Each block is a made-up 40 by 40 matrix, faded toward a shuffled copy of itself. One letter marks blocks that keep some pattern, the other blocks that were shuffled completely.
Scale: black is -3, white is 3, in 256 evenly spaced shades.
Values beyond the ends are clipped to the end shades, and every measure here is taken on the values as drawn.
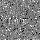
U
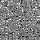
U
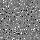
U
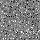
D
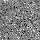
D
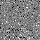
U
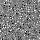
D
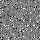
U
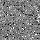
U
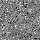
D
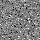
D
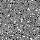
U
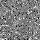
U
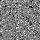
U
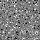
U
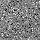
U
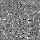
U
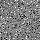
D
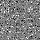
U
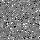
U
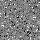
D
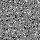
D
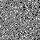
U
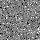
D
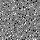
U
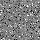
D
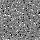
D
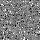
U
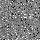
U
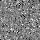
D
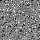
D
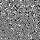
U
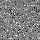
D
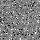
U
